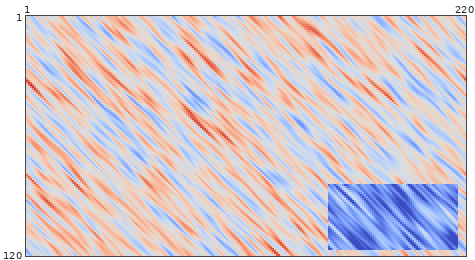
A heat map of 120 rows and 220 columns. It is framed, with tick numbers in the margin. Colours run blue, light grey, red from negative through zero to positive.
The grain runs diagonally down to the right. The ninth with the lowest average is the bottom right. Neither half mirrors the other. In the bottom right lies a patch that is lower than the rest.
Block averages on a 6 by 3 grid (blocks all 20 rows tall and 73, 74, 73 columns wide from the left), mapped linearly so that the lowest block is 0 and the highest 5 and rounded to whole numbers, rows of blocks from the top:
4 5 4
5 4 4
4 4 4
4 4 4
5 4 0
5 4 0
